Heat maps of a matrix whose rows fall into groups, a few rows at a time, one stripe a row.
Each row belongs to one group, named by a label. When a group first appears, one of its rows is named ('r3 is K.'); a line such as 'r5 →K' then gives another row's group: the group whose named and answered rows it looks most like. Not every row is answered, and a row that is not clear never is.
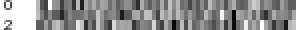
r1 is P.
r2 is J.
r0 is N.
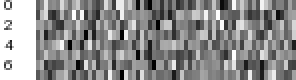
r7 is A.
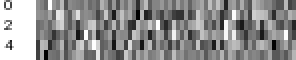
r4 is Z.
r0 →N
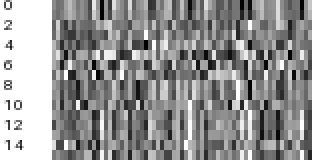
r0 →J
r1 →J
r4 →P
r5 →Z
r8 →P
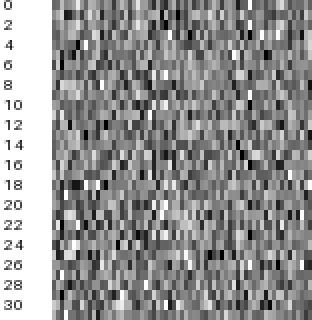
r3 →J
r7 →P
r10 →P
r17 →A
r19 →N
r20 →P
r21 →N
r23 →P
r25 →N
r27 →A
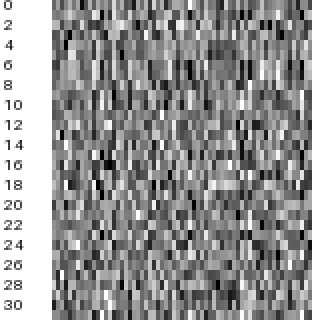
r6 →J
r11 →N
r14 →N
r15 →J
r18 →N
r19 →J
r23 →J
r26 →A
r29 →Z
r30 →Z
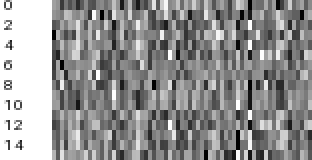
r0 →P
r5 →J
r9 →P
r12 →J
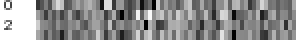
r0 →Z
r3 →P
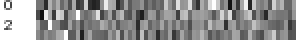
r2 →N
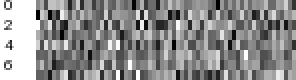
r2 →N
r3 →P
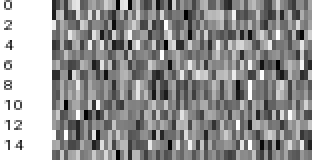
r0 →Z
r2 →A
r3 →J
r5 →N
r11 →A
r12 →P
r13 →N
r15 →Z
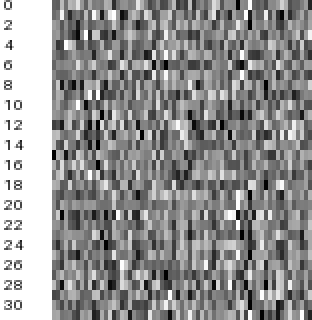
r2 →P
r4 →N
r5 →P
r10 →A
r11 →J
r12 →N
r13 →A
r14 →N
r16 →A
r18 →Z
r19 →P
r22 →P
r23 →J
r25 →P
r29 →J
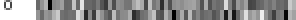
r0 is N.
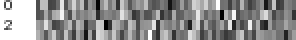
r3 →J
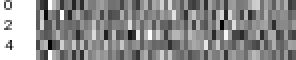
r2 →Z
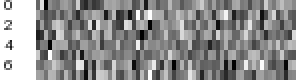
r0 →A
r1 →P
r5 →N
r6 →J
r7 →J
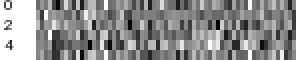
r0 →N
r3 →N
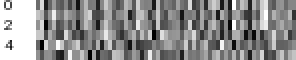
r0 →Z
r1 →Z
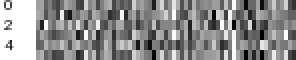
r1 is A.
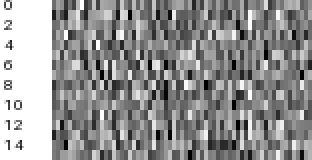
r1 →Z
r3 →N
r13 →Z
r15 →J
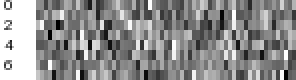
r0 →A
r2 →Z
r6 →N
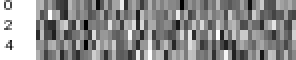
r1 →N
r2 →A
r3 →Z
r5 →P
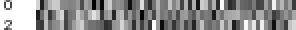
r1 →Z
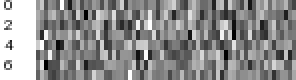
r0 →A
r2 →P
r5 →N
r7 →Z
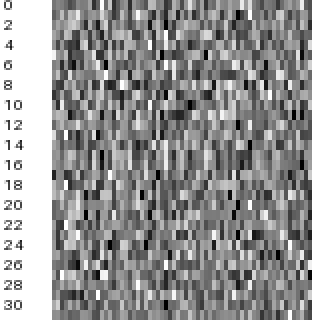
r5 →N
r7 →Z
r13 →N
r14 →P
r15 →J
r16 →J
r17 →Z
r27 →A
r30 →A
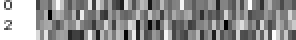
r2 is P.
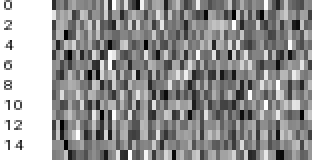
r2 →N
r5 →Z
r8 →J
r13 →A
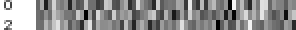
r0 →Z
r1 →J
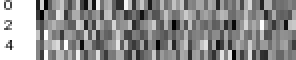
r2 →J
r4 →A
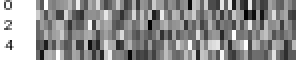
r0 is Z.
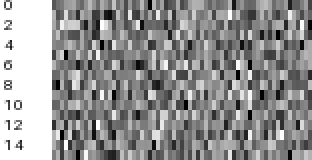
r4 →J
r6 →P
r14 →N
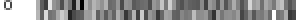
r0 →N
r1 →A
